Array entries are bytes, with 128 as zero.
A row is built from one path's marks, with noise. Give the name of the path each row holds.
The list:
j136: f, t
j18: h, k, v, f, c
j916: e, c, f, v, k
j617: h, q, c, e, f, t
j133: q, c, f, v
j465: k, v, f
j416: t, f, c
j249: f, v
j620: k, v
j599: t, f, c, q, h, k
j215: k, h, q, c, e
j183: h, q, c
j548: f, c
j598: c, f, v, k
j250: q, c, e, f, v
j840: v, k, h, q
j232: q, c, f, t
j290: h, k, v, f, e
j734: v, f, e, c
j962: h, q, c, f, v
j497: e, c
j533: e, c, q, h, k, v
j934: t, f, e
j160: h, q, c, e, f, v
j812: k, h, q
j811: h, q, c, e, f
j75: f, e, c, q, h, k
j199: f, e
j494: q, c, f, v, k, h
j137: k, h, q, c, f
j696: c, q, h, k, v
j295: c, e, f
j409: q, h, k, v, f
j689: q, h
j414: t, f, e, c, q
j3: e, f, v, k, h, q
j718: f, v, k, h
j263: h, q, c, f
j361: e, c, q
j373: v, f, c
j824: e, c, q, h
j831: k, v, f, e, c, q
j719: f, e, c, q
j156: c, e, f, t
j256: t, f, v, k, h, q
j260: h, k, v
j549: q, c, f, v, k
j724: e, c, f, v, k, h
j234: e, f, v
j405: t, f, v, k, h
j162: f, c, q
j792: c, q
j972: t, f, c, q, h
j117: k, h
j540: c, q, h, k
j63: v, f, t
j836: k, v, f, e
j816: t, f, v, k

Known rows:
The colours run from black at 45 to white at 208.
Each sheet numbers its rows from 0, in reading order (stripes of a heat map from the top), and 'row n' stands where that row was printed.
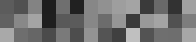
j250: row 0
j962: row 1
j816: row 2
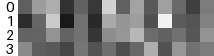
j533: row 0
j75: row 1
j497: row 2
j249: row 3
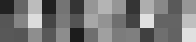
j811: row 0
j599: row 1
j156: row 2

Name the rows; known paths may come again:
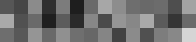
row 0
j295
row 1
j598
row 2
j136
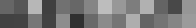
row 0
j162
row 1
j199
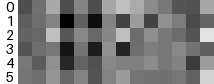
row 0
j361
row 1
j724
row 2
j232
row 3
j290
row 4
j133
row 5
j416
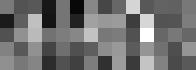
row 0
j836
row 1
j75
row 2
j812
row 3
j548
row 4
j18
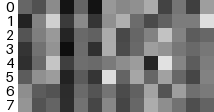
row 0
j250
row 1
j617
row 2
j409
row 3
j3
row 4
j263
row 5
j533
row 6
j249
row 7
j465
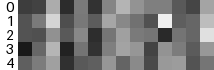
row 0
j719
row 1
j599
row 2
j156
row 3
j811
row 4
j962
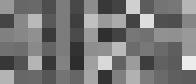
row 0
j816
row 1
j215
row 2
j405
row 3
j497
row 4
j414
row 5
j620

